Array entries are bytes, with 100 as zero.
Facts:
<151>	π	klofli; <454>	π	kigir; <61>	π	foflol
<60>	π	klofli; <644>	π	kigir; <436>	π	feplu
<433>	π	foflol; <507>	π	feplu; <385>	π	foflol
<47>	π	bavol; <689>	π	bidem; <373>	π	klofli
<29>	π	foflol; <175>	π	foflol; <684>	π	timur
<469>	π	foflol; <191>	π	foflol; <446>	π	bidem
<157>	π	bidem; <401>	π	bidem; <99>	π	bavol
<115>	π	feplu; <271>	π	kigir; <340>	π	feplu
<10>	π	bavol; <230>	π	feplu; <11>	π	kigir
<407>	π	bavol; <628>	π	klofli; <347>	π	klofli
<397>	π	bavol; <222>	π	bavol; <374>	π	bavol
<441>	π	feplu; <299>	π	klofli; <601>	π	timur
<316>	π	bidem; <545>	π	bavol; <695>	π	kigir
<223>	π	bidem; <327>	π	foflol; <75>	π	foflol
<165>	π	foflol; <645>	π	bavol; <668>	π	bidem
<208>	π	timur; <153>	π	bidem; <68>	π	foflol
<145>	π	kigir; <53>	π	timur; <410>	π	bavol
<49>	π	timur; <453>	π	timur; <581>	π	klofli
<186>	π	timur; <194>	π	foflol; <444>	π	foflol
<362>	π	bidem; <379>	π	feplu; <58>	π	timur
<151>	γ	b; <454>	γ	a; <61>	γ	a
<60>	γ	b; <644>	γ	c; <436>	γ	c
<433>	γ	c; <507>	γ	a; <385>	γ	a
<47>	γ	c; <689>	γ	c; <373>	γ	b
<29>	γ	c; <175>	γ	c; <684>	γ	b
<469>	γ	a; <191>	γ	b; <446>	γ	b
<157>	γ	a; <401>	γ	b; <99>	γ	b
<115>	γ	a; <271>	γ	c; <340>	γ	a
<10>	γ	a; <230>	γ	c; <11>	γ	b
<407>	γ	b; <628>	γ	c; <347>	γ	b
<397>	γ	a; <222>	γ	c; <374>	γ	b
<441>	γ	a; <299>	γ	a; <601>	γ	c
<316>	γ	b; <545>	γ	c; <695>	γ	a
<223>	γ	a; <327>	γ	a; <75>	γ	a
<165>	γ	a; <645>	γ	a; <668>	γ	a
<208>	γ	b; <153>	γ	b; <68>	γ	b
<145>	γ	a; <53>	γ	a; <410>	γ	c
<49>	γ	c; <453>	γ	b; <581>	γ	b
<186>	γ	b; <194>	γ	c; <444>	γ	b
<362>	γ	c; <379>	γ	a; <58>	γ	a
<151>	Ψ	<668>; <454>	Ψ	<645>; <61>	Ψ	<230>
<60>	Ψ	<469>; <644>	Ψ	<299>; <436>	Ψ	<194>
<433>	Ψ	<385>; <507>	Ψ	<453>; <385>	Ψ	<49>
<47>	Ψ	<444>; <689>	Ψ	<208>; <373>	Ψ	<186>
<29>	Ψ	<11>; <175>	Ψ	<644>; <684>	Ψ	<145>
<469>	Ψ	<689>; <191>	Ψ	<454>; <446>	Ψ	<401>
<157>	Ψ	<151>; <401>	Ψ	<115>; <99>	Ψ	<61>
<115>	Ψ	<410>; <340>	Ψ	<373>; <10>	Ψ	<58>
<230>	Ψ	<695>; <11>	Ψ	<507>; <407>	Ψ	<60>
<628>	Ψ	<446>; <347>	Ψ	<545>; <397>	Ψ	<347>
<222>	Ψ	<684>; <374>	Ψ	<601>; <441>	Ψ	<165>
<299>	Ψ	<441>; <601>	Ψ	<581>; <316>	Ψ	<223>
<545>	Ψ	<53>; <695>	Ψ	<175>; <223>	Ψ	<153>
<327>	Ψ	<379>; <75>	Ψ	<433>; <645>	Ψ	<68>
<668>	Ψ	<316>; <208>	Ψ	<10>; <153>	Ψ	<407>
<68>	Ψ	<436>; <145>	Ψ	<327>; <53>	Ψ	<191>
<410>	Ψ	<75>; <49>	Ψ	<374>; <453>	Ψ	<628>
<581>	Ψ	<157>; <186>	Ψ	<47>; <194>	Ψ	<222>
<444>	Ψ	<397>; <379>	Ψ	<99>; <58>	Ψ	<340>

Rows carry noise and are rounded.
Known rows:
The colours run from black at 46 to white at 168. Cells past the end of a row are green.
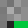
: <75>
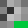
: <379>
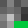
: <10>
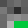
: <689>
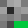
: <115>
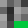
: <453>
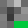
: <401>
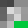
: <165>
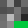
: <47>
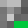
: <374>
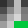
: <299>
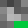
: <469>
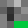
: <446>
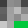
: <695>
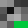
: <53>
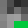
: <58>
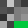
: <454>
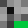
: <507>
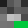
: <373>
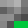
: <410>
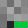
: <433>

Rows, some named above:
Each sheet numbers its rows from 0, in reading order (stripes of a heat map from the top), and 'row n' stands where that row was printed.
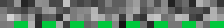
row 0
<60>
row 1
<11>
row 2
<454>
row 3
<469>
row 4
<29>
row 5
<191>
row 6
<373>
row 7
<684>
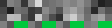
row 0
<347>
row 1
<645>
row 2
<327>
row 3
<186>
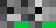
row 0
<347>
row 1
<436>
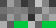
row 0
<271>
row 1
<145>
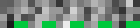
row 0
<29>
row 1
<230>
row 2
<441>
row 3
<99>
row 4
<628>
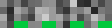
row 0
<453>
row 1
<61>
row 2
<628>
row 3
<340>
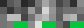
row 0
<373>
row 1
<441>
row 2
<444>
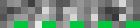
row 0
<362>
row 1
<441>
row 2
<175>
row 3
<407>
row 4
<222>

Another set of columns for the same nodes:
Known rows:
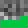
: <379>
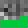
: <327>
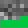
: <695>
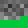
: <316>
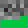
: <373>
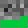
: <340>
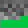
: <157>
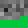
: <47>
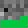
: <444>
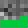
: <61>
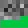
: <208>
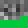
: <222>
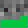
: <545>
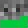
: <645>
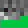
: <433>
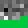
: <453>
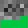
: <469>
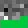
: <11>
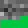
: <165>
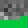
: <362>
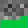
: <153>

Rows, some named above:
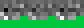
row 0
<453>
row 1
<271>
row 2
<628>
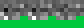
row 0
<11>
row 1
<628>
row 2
<441>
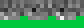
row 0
<374>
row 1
<186>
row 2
<115>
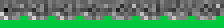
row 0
<29>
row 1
<145>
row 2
<99>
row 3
<165>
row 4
<469>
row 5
<684>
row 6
<374>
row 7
<60>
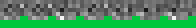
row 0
<407>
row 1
<60>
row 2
<115>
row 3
<10>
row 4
<436>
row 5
<191>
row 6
<410>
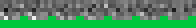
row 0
<507>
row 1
<410>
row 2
<230>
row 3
<10>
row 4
<347>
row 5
<175>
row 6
<53>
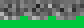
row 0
<379>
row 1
<689>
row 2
<454>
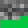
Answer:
<299>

